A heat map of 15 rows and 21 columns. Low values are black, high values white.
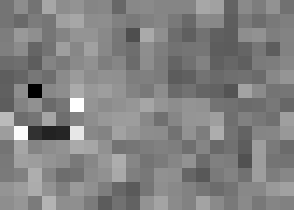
No single row or column stands out from its neighbours. The distribution is heavy-tailed on both sides. The middle left is the roughest part. In the middle left lies a patch that is rougher than the rest.
